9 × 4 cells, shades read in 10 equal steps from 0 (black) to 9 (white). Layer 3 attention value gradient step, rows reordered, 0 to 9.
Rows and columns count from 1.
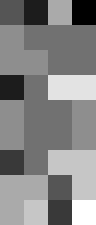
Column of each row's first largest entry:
3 1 1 3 1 1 3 4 4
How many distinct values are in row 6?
2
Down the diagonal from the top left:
3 4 4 8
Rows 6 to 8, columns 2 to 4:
4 4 5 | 4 7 7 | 6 3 7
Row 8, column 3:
3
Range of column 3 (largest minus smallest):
6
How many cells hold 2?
2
